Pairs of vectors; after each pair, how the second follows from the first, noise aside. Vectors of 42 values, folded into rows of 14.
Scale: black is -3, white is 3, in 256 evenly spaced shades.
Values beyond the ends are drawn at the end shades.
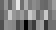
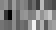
shuffled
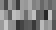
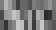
sign-scrambled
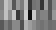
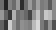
shuffled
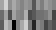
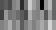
reversed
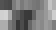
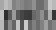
sign-scrambled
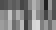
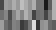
sign-scrambled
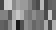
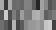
reversed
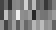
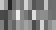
sign-scrambled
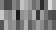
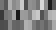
sign-scrambled
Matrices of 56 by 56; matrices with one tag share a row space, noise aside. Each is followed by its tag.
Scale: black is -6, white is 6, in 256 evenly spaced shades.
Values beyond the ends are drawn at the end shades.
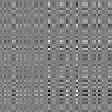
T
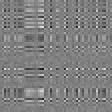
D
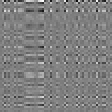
D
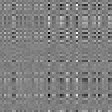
T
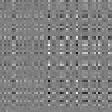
T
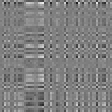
D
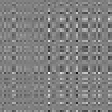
T
